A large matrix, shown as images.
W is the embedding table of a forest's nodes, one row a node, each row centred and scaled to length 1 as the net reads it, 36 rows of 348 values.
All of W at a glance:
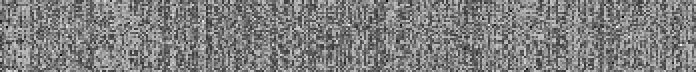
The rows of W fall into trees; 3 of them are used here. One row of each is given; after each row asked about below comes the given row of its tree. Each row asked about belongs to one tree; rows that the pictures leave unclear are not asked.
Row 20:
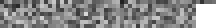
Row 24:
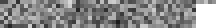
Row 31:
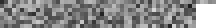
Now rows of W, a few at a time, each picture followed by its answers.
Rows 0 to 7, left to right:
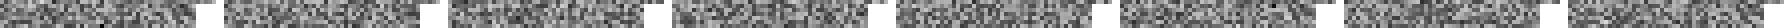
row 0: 31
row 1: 31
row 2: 20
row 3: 31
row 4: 31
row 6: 24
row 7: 31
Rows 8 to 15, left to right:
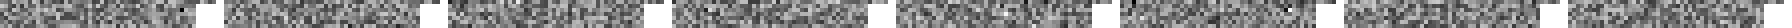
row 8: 24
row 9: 24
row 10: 20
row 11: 24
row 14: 31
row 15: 24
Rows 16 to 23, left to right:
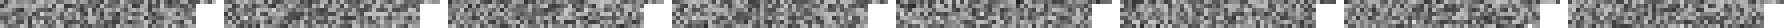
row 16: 31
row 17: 24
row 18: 24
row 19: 24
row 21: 20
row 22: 24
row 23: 24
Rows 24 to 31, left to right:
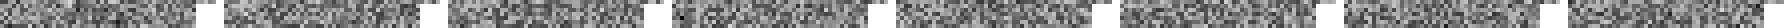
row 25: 31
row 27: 31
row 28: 24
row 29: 31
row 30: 31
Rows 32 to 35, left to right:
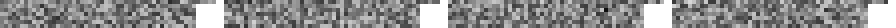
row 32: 31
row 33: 20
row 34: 31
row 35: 24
